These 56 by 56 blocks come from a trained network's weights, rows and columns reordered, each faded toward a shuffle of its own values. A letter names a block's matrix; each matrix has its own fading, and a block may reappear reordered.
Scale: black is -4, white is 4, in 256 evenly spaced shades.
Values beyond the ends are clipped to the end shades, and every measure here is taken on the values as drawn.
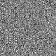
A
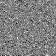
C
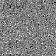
C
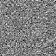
A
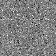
C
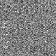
A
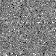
C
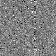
C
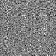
A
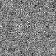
A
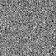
A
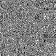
C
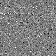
C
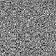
A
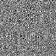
A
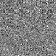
A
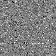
C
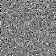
C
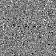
C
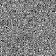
A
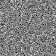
C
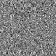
A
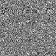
A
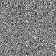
A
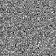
A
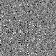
C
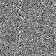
C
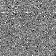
C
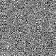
C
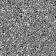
C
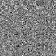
A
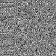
A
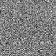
A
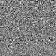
A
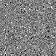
C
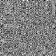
A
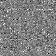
C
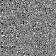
C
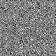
C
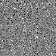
C
